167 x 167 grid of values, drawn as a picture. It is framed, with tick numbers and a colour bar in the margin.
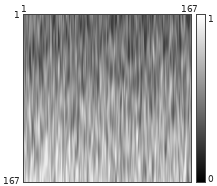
The bottom left is the ninth with the highest average. The field climbs toward the bottom. Streaks run downward.
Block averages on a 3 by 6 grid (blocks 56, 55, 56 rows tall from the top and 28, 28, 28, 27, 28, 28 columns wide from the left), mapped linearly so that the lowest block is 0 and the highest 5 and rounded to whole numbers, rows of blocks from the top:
000000
323222
555444
